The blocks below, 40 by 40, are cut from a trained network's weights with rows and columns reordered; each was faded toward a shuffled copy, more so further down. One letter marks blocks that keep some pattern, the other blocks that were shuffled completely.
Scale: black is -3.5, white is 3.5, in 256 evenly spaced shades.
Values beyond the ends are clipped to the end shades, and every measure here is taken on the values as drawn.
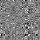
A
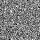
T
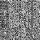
A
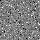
T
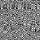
A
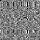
A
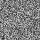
T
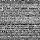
A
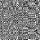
A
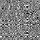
A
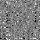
A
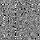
A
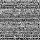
A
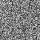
T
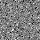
T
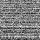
A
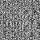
A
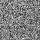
T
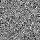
T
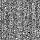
A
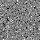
T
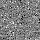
T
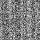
A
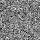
T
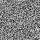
T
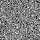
T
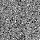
T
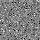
T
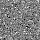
T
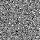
T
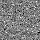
T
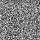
T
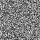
T
